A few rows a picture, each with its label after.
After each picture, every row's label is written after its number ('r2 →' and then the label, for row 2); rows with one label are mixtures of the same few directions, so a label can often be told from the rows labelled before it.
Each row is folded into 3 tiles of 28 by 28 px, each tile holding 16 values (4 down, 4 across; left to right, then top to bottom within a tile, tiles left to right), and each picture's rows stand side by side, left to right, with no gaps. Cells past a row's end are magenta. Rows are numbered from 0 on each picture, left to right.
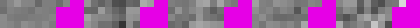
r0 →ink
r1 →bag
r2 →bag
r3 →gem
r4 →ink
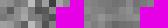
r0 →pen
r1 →bag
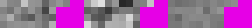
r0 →gem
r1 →ink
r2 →ink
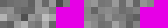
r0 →pen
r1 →pen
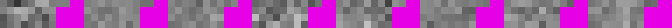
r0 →ink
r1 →bag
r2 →pen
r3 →pen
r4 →pen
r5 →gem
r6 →ink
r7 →bag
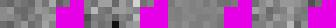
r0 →pen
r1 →pen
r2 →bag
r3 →bag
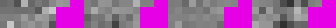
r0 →gem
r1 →pen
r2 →gem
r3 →bag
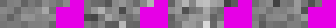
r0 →gem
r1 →ink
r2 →bag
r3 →gem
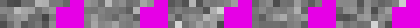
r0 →ink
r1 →gem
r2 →gem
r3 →gem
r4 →ink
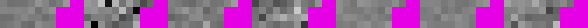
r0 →ink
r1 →gem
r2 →ink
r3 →gem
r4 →gem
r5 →ink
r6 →gem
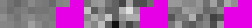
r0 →pen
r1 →bag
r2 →pen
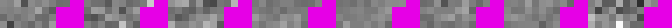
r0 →gem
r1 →ink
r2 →ink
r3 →pen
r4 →gem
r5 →gem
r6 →ink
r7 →pen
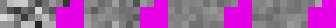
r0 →ink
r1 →pen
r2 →bag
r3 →ink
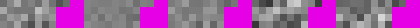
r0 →bag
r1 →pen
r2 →bag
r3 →ink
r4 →pen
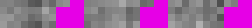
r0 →bag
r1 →bag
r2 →pen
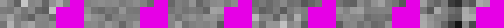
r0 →gem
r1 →ink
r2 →gem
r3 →pen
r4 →ink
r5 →bag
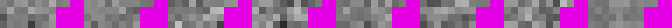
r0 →pen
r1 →gem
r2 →gem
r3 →bag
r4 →pen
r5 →ink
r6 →pen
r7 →bag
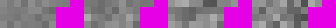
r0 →gem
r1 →pen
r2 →ink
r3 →pen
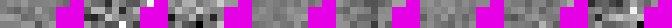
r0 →ink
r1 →ink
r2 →pen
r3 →pen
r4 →bag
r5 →pen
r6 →ink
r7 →gem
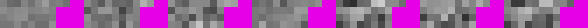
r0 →ink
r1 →bag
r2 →bag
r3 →gem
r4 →ink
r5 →pen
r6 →ink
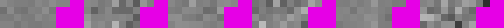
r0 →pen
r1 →pen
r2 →gem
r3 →gem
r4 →bag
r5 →ink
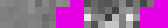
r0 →pen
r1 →pen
